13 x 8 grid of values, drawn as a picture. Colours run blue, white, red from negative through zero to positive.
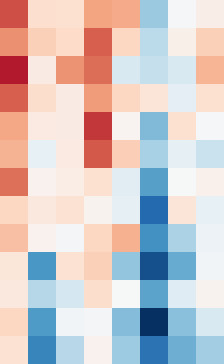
Calmest part: middle left. Ninth with the lowest average: bottom right. Stripes: upright, repeating 2 times. Slope: up to the top left. Mirror symmetry: none.
